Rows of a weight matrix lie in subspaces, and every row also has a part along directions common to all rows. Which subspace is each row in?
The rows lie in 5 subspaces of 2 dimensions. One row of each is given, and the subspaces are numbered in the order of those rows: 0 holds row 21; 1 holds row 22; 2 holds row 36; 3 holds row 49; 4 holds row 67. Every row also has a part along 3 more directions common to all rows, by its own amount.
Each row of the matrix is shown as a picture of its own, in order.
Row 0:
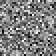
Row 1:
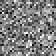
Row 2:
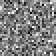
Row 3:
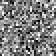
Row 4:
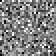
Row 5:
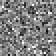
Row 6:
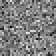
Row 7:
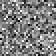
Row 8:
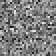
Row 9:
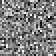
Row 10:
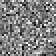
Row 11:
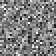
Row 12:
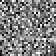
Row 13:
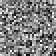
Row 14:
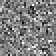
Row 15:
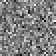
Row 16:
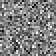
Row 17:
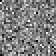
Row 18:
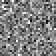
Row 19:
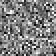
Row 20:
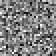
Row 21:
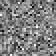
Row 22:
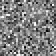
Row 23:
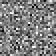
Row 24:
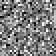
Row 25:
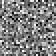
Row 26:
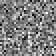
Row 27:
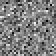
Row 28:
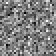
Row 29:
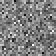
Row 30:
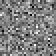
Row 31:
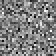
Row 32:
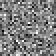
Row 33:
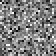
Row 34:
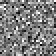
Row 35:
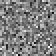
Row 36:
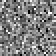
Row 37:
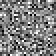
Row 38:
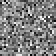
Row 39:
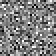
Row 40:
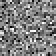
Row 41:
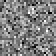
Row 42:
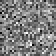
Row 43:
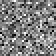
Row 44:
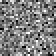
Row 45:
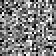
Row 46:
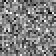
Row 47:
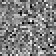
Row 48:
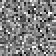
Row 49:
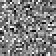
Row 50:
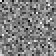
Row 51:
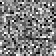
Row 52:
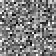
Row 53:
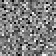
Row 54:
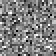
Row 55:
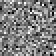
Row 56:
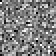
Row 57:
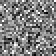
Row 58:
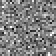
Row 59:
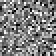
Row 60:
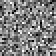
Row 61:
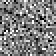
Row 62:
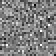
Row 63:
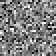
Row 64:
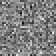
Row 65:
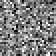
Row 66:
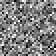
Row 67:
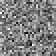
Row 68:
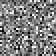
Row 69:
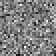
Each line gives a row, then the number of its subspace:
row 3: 3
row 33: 1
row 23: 0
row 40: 3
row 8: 3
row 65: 3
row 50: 1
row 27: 1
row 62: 2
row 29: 4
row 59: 3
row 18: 1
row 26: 0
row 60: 3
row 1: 4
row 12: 1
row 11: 0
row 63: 3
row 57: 0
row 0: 0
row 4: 1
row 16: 0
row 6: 3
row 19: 1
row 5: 2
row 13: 4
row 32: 0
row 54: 4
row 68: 0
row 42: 4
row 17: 1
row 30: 0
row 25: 4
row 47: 2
